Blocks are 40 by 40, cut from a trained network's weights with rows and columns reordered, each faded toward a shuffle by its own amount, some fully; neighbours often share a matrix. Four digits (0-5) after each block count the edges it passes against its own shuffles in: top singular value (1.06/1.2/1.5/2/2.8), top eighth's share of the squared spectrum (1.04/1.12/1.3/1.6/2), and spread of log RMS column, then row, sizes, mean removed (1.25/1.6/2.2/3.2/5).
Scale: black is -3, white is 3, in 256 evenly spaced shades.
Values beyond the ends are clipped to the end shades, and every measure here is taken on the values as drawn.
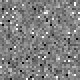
0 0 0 0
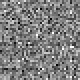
3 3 0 1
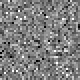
0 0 0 0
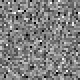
0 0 0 0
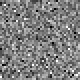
0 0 0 0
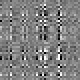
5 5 4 3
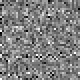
3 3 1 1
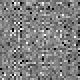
4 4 2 1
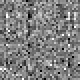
3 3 1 1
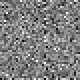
3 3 1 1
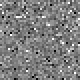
0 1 0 0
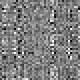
4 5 3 2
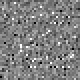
2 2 0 1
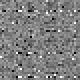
3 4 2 2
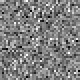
2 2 0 0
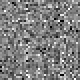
3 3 1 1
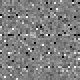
3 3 0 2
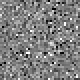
1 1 0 0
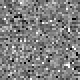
1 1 0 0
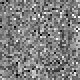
1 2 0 0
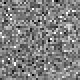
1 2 0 0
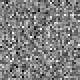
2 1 0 0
